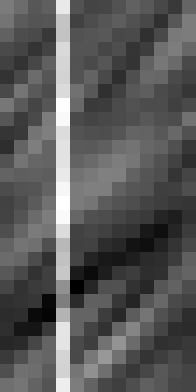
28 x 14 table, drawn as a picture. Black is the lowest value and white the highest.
Odd lines: column 5. Ninth with the highest average: middle left. Histogram: skewed, a long tail of high values.
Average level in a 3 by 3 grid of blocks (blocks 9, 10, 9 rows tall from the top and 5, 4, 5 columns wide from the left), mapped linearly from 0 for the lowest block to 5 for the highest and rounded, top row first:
412 | 520 | 211
